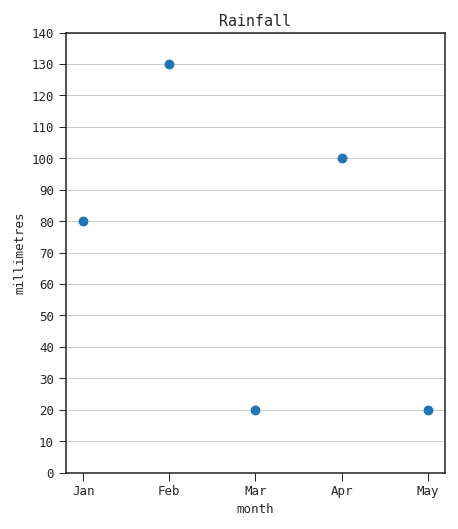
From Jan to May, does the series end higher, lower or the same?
lower
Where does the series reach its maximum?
Feb
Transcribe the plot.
Title: Rainfall
x-axis: month, ticks Jan Feb Mar Apr May
y-axis: millimetres, ticks 0 10 20 30 40 50 60 70 80 90 100 110 120 130 140
Values:
80 130 20 100 20
